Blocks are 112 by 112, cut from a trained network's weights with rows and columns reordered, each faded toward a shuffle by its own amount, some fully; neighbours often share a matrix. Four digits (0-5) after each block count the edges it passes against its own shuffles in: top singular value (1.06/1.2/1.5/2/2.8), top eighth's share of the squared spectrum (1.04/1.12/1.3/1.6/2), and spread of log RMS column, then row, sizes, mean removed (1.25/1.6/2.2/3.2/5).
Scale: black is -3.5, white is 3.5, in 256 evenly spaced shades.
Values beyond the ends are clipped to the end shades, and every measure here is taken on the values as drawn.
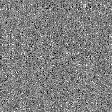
3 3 1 2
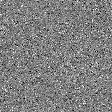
2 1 0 0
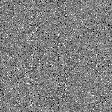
2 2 2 0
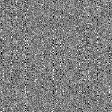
4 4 3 2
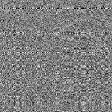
5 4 2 3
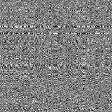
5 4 2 3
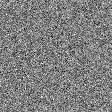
0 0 0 0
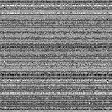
5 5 2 4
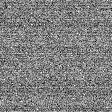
3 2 0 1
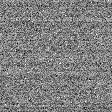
2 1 0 0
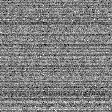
5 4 1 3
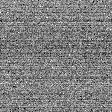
4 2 0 1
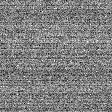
4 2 0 1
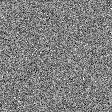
0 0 0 0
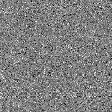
3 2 0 1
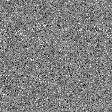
2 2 0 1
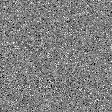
2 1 0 1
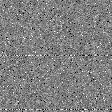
3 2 0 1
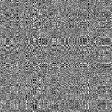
5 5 3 3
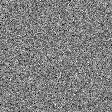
0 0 0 0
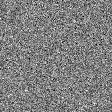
0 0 0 0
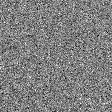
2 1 0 0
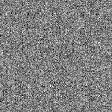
3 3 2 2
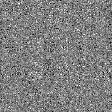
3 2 1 2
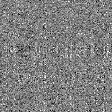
3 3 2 2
